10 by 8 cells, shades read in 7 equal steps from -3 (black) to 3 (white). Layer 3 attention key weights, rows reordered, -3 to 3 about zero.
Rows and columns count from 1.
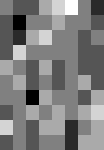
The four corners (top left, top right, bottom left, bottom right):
0 -2 -1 1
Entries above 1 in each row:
2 0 1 1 0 0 0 1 1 0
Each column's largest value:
2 2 1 2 2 3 1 2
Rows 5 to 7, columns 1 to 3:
1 0 -1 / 0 1 -1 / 0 0 -3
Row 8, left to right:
-1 0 1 0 1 0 1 2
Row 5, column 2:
0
